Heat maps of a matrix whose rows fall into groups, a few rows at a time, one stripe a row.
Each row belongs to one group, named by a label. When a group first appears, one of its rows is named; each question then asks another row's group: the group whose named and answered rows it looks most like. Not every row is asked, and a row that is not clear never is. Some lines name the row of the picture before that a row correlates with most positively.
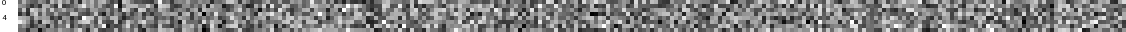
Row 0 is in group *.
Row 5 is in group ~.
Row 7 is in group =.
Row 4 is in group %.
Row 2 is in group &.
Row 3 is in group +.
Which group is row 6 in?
*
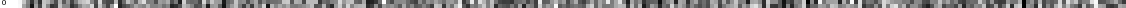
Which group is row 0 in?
~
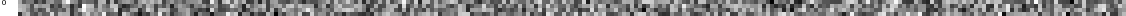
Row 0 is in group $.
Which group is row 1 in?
%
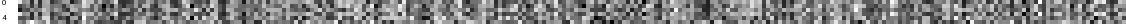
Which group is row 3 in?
%
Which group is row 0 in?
%
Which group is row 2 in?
+
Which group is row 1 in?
+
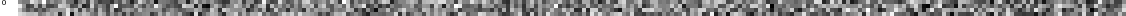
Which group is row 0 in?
&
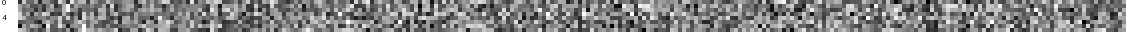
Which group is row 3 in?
%
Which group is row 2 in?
$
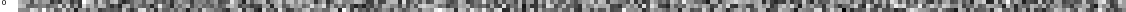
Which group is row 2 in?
&
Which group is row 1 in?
*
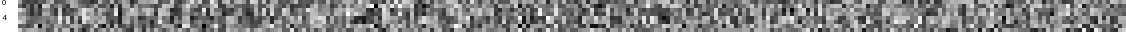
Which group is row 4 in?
*
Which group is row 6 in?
+
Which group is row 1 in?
+
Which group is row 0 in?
$
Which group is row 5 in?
*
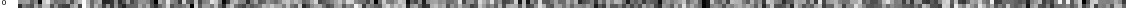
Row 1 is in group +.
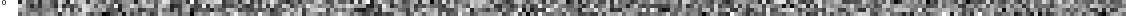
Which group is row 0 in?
&
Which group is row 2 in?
*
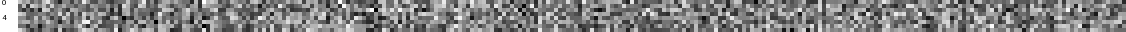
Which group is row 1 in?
&
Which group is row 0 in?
~
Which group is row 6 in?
=
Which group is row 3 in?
*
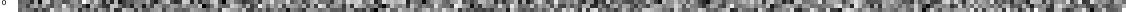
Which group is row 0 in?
+
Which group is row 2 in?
$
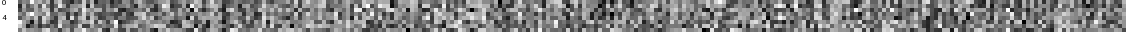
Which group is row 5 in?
%
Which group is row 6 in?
=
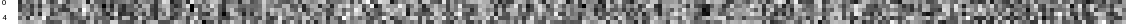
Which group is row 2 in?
+
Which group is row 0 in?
&
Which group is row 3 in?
%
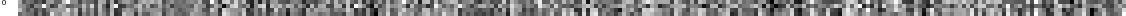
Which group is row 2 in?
$
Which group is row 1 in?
%
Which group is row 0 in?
$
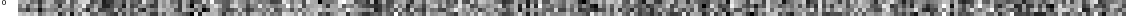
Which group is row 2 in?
=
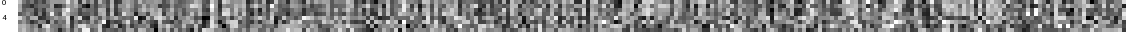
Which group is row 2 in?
$
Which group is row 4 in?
=
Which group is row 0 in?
$
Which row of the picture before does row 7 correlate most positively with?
3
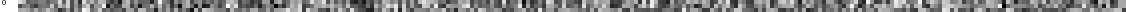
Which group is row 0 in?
*
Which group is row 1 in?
*
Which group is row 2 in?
~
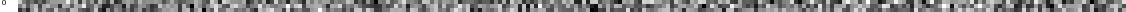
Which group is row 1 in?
~
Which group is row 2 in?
+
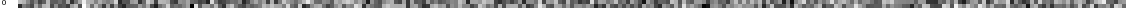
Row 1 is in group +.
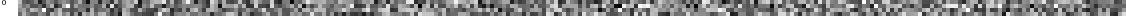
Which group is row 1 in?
$
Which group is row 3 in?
*
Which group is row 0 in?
=
